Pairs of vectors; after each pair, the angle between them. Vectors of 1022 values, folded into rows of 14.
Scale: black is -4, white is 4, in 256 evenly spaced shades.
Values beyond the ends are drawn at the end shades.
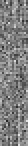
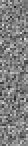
orthogonal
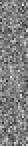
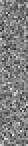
orthogonal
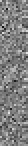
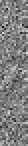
nearly parallel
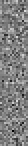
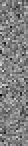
orthogonal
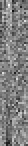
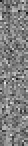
partly opposed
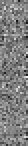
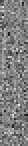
orthogonal
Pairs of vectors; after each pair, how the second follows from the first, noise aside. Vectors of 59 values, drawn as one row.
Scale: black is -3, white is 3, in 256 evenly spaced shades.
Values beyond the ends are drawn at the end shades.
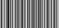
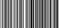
shuffled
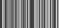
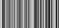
negated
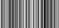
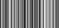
negated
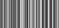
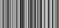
negated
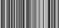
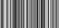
sign-scrambled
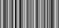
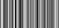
copied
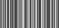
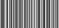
shuffled
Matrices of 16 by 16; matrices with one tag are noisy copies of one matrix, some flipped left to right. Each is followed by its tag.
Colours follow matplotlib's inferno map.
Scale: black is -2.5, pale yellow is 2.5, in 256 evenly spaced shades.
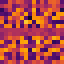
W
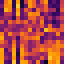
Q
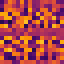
W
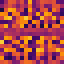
W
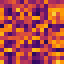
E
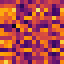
E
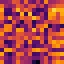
E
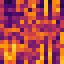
Q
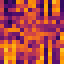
Q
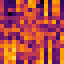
Q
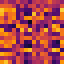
E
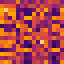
E
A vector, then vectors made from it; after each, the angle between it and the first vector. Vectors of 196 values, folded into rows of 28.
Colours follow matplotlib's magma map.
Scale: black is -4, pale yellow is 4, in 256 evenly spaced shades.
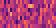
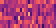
partly aligned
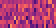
orthogonal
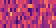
nearly parallel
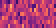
orthogonal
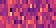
partly aligned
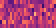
partly aligned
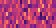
partly opposed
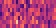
partly opposed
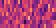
partly opposed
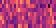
partly aligned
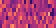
orthogonal
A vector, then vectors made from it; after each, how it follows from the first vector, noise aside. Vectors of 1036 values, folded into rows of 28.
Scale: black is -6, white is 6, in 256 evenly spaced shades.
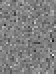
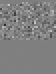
partly zeroed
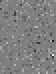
partly zeroed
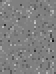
partly zeroed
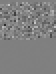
partly zeroed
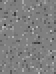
partly zeroed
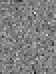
wrapped around
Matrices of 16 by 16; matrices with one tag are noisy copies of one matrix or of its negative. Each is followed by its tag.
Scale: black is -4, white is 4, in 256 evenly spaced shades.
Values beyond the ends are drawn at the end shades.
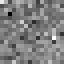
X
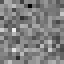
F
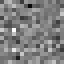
F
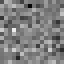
F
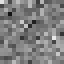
X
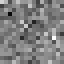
X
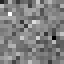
X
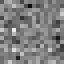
F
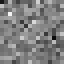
X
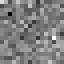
X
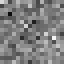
X
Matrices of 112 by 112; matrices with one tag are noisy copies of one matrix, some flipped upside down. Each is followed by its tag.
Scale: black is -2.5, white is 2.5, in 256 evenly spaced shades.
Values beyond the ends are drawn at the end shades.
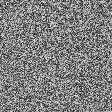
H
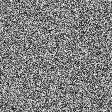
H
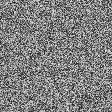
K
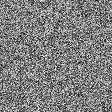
K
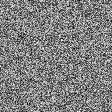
K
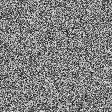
K
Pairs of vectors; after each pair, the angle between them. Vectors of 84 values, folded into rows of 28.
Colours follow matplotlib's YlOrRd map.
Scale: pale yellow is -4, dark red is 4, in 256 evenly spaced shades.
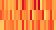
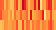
nearly parallel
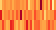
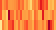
partly aligned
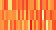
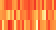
orthogonal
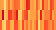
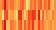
nearly opposite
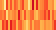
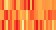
orthogonal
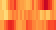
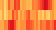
nearly parallel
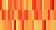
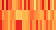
partly opposed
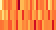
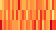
partly aligned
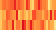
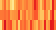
orthogonal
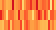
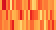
orthogonal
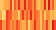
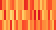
orthogonal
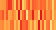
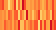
nearly opposite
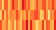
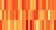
nearly parallel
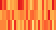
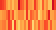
nearly parallel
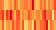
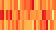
nearly parallel
